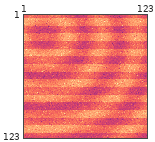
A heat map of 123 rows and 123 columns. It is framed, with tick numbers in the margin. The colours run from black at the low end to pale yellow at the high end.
Concentric rings centre on the top left. On average the colour sits 70% of the way up the scale. Horizontal stripes repeat 8 times down the table.
